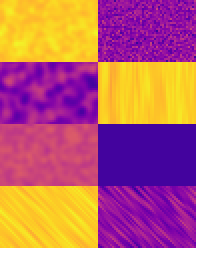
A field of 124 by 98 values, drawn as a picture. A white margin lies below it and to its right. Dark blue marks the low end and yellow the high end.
It is made of 4 by 2 panels. Panel 1,1: very high, blotchy, faint in contrast. Panel 1,2: low, fine-grained. Panel 2,1: low, blotchy. Panel 2,2: very high, streaked downward, faint in contrast. Panel 3,1: middling, blotchy, faint in contrast. Panel 3,2: very low, flat. Panel 4,1: very high, slanting down to the right, faint in contrast. Panel 4,2: low, slanting down to the right.
